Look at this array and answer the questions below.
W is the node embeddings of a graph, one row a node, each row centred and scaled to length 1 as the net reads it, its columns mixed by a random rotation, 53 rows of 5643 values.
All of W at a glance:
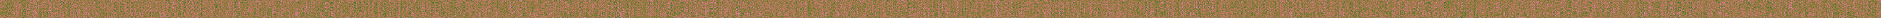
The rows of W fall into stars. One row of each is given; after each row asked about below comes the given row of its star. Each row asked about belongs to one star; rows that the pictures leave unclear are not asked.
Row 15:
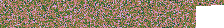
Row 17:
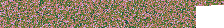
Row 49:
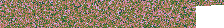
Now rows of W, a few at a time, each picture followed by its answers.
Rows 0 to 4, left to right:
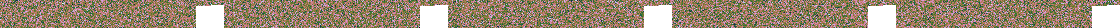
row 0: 17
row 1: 17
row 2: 15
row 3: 15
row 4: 17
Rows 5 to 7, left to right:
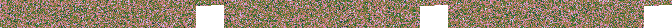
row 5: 49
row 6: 15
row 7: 15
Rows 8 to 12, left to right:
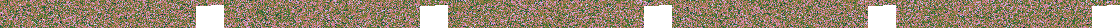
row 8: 15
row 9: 49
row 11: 15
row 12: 49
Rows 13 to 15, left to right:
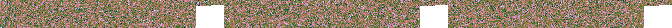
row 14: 49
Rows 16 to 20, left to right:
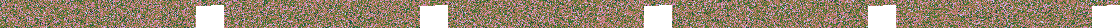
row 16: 15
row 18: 15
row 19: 17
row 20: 49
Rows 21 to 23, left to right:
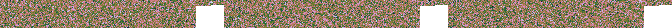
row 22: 15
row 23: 15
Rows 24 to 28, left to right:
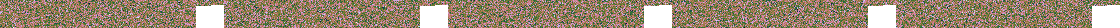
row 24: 15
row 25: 17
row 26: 49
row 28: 17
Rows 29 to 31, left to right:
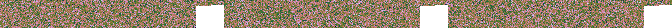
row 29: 17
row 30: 15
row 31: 15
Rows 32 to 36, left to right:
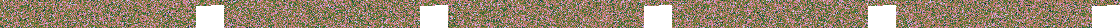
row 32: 15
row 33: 17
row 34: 15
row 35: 17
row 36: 17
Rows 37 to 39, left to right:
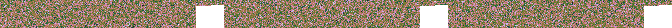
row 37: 49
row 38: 49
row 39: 49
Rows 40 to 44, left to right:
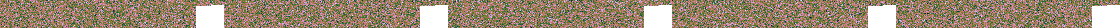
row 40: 17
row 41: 49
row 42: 15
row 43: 49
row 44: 49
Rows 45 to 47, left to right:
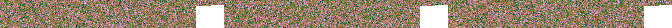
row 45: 17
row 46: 49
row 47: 17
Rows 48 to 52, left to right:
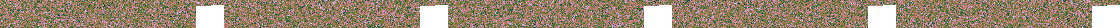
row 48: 15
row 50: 49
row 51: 17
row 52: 15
